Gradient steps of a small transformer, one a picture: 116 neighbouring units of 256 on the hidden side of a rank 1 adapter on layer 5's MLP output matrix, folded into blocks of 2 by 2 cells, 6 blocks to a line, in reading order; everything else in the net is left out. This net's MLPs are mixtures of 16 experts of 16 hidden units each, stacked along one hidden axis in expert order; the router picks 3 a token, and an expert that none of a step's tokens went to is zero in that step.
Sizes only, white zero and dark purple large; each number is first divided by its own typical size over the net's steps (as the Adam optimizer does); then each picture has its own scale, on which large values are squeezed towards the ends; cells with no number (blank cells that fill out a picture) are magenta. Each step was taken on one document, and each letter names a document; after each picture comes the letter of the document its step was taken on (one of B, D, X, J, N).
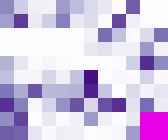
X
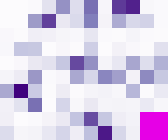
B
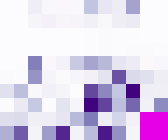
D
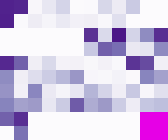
X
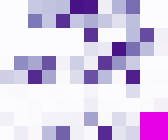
D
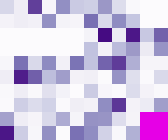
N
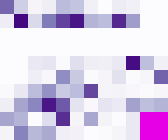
X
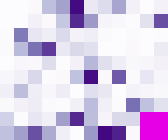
B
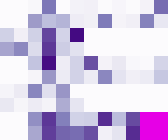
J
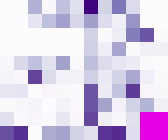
D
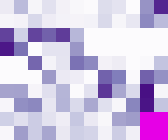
J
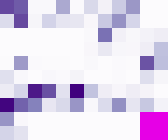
X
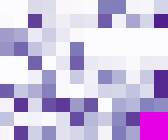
J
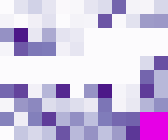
J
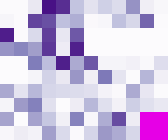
J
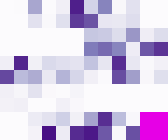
N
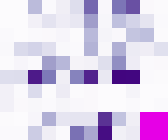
D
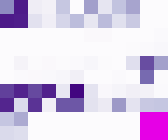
X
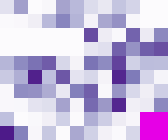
N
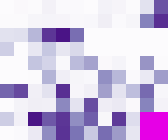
J
